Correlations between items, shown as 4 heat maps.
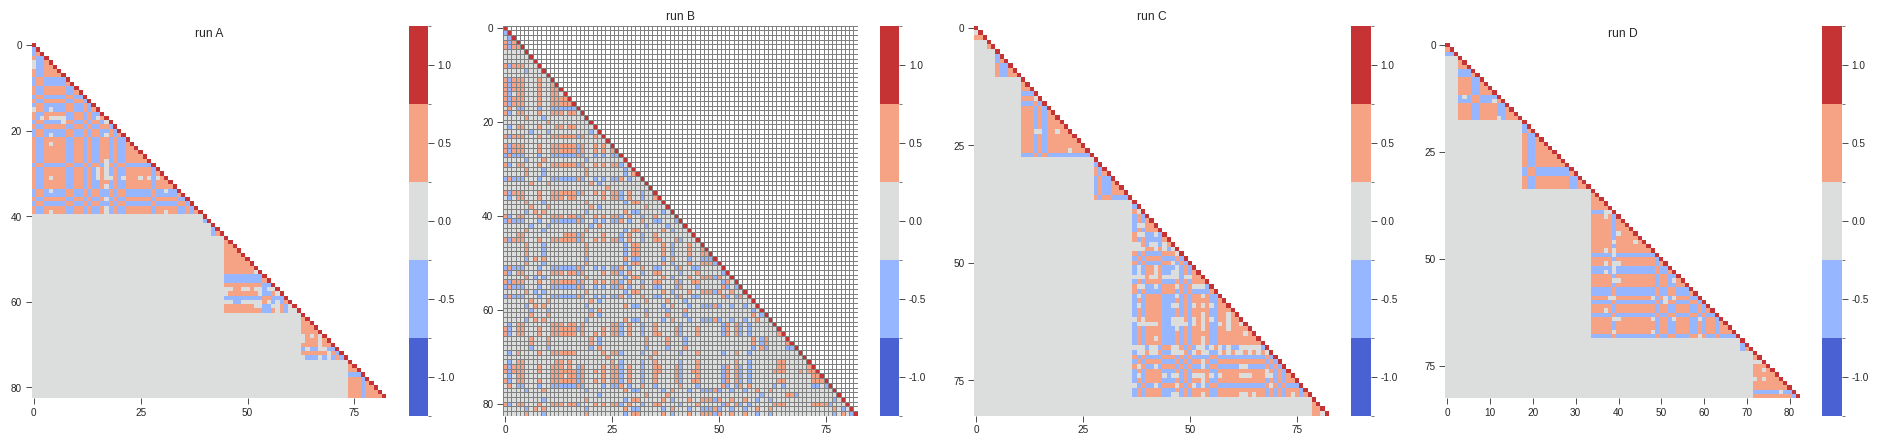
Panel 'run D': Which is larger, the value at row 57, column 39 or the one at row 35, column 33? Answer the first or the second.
the first
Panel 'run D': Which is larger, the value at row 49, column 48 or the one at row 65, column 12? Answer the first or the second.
the second
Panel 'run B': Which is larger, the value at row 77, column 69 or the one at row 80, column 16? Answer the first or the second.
the second
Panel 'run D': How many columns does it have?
83
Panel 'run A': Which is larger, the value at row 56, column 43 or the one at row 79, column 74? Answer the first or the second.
the second
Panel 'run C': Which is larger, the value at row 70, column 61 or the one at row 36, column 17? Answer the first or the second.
the second
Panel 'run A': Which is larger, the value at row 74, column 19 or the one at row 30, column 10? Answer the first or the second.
the second
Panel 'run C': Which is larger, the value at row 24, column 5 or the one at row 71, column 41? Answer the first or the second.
the second
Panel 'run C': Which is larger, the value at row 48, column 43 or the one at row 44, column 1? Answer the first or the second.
the second
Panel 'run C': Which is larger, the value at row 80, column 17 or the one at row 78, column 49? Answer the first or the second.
the second
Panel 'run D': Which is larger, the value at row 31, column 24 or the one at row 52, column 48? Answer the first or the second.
the first
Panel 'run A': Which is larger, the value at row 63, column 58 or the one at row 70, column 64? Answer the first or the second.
the second
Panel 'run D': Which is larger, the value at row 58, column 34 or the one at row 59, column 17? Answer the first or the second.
the second
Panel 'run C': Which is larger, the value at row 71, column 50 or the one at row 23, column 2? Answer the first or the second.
the second
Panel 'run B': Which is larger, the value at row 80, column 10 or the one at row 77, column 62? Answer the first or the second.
the second
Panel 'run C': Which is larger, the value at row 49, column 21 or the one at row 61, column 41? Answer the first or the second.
the second
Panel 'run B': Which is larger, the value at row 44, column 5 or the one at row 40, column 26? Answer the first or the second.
the second
